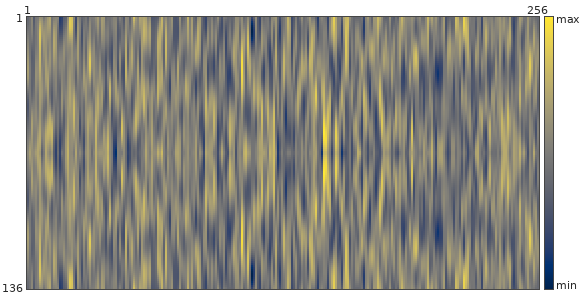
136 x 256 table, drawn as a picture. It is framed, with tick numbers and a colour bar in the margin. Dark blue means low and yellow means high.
The top and bottom halves mirror each other. The grain runs up and down. On average the colour sits 50% of the way up the scale. No overall slope runs across the table.
